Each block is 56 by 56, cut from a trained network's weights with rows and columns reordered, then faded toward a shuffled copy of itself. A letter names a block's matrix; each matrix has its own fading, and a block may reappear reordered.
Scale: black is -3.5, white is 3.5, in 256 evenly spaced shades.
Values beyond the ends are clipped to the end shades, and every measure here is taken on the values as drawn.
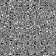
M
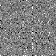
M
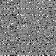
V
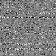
V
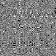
M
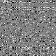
V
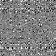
V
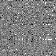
M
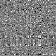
M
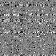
V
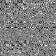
V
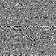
V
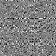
V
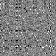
M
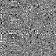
M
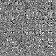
M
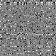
V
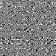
V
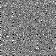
M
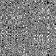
M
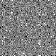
M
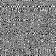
V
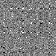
M
